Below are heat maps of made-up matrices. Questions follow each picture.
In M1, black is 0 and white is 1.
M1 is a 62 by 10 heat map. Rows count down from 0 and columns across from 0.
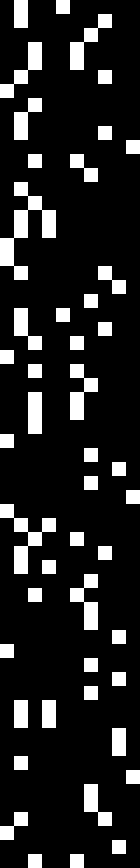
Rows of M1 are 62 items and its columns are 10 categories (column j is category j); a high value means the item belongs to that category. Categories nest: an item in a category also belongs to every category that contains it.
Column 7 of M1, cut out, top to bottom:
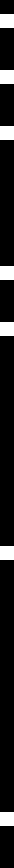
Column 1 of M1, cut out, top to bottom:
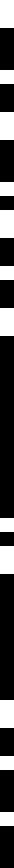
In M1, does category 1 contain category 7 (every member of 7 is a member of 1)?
yes
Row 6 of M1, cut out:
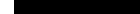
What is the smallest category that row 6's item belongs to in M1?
0
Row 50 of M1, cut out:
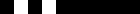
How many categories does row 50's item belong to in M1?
2
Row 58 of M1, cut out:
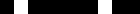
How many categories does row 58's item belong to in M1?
2
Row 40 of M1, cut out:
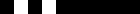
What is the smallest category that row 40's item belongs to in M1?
3
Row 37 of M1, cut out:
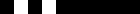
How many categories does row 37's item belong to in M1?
2
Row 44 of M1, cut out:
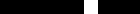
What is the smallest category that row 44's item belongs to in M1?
6
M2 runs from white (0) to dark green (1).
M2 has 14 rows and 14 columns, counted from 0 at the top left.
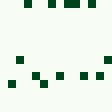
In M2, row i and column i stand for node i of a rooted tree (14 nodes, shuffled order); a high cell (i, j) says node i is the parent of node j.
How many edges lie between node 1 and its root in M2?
3
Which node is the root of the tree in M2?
0
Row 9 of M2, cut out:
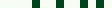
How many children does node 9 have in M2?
4
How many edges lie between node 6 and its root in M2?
1
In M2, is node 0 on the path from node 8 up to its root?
yes
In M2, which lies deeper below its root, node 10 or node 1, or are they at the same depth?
node 1
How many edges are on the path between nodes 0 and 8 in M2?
1
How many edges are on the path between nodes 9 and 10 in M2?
1
